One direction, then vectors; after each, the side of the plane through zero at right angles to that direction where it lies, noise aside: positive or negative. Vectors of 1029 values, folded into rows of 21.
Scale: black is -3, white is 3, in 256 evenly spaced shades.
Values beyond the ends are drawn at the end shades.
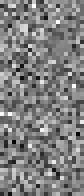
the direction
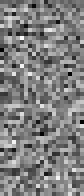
negative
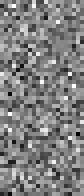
positive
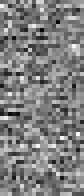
negative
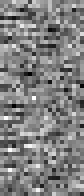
positive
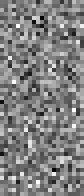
positive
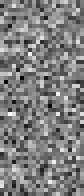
positive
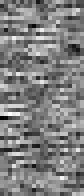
positive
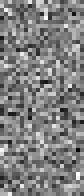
negative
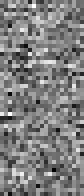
positive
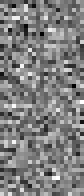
negative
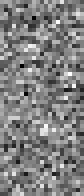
positive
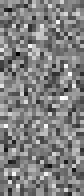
positive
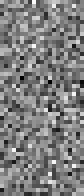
positive
